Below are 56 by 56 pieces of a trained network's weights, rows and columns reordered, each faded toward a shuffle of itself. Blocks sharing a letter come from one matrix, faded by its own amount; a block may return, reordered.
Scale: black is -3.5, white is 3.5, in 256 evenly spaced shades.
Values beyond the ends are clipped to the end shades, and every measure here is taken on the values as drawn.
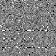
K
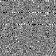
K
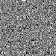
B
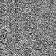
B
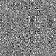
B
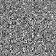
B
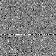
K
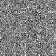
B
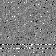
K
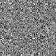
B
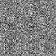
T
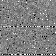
K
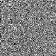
B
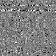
K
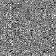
B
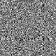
B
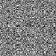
T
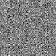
T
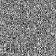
T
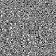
B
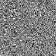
B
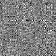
K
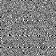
K
